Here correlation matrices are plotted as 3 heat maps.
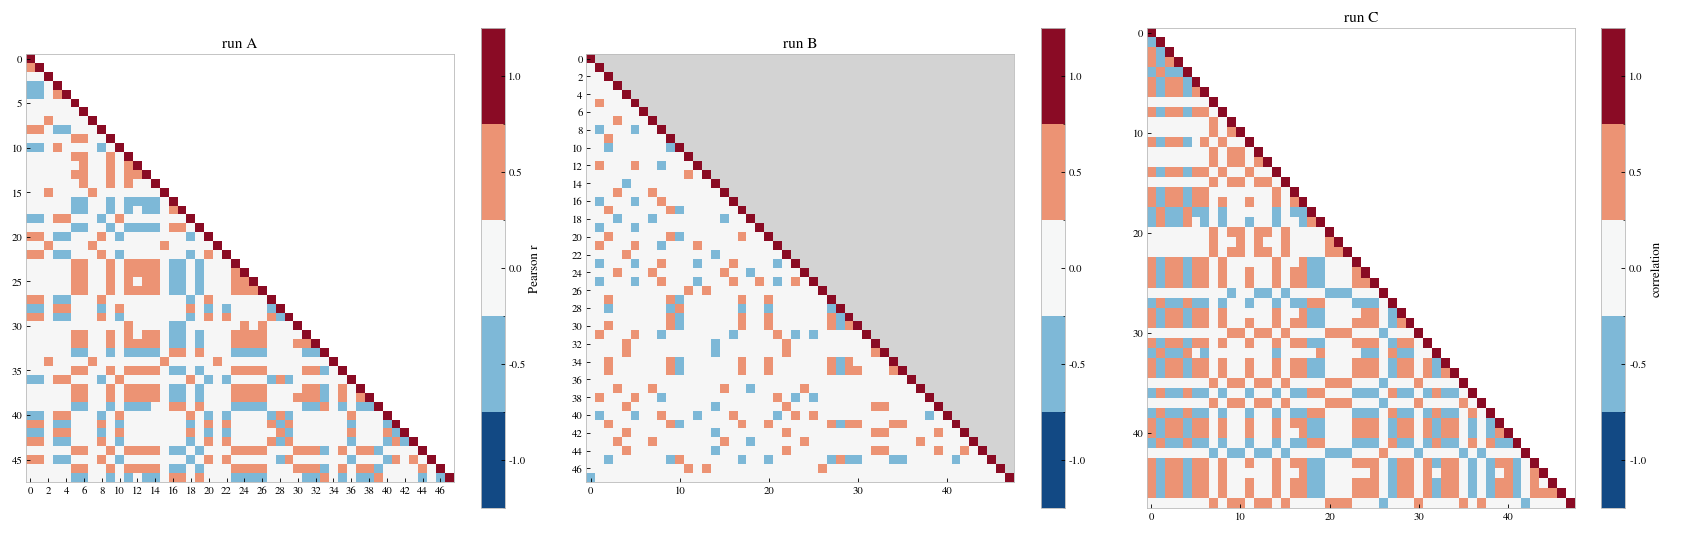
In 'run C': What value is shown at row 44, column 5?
0.5
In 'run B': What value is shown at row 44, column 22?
0.5
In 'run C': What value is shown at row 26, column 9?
-0.5
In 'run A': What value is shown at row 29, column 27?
0.5
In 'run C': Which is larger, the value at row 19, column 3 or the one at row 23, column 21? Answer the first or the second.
the second
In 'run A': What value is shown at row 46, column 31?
0.5
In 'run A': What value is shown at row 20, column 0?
0.5
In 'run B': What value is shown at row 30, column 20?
0.5
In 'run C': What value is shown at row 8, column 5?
0.5
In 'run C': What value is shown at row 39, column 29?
0.5
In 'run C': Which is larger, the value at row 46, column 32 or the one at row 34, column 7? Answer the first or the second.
the second
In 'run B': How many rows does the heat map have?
48
